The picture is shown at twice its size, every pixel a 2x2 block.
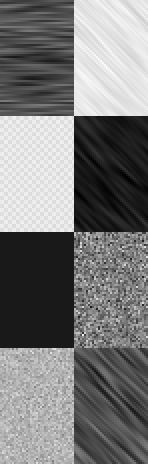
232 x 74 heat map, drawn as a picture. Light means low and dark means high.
The table splits into 4 rows of 2 panels. Panel 1,1: high, streaked across. Panel 1,2: very low, slanting down to the right, faint in contrast. Panel 2,1: very low, checkered, faint in contrast. Panel 2,2: very high, slanting down to the right, faint in contrast. Panel 3,1: very high, flat. Panel 3,2: middling, fine-grained, strong in contrast. Panel 4,1: low, fine-grained. Panel 4,2: high, slanting down to the right.
